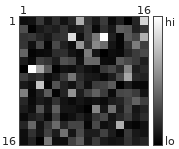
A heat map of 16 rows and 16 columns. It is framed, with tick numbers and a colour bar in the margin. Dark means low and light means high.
The top middle is the ninth with the highest average. The texture is fine-grained noise. Most values sit low, with a long tail of high ones. There is no seam. The halves do not mirror each other. On average the colour sits 20% of the way up the scale. No single row or column stands out from its neighbours.
